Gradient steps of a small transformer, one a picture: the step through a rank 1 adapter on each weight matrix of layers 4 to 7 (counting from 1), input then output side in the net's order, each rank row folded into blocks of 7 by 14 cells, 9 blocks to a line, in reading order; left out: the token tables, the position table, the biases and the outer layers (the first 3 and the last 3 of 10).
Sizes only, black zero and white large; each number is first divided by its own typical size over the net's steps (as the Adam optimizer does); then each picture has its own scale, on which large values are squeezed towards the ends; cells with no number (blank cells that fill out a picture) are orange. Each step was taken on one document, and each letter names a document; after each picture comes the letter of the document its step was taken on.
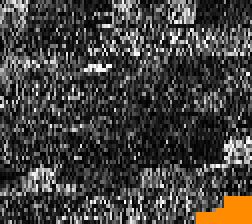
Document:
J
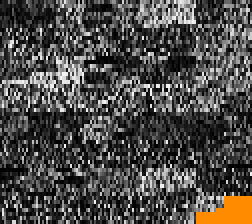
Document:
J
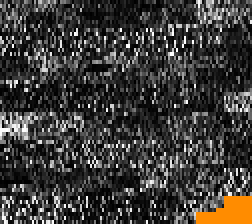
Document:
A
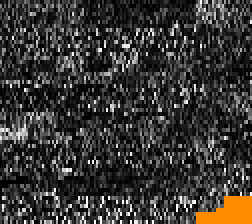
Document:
A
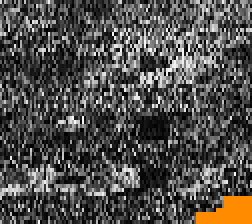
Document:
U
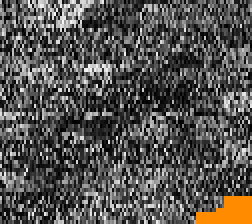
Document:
U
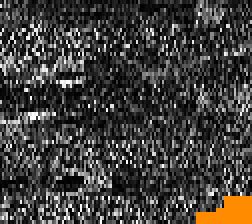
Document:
A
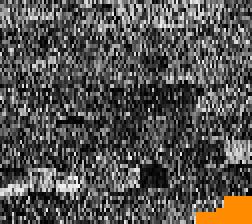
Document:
U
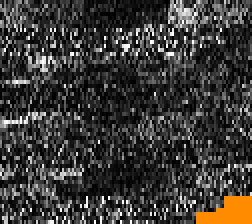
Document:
A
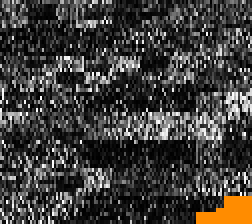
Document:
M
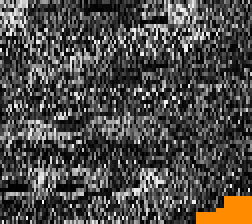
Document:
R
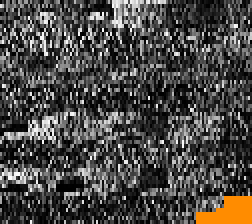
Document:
R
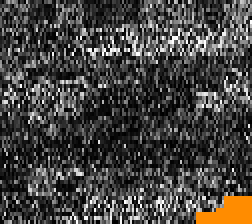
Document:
J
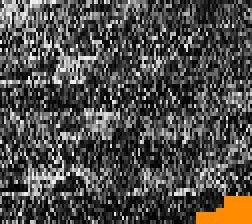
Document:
R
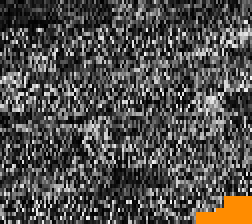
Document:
J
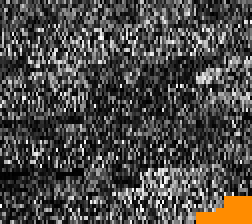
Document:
J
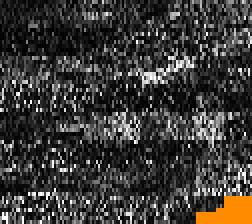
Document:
M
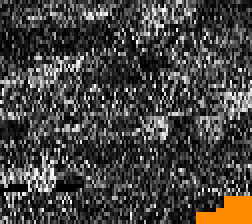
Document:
M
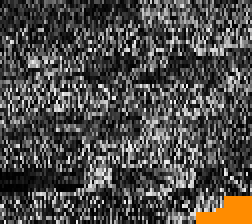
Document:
J
